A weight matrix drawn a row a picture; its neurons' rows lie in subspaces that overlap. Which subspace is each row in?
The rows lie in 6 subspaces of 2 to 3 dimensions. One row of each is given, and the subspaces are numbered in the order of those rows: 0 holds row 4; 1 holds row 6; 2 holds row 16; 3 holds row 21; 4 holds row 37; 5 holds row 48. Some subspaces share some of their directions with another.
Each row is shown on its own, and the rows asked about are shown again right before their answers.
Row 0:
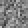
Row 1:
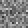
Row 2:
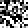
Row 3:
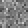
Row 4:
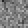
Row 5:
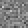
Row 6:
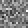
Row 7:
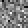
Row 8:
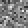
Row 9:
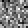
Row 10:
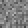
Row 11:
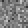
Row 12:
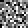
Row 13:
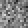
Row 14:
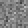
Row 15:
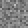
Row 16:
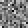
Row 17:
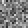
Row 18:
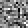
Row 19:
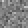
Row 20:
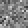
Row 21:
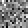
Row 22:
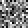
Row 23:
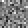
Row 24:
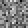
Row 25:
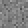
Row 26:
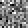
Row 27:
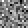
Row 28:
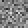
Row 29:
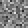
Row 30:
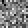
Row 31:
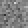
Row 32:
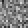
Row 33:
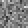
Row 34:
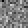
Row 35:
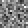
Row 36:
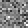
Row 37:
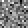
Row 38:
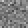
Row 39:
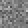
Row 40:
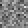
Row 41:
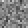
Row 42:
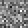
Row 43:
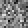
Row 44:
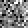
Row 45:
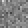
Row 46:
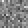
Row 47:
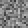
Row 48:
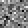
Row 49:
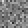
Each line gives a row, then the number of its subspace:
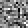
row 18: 0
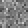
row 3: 0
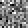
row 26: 2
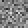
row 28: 1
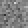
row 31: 4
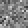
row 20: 5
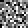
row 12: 2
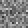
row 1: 1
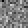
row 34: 2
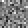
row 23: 2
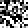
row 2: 5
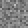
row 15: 0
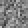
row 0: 0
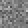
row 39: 1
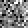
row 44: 4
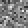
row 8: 5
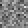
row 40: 2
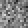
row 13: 4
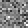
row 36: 0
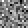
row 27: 4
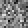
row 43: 4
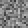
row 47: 0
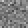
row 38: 2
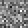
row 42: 5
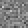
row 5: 0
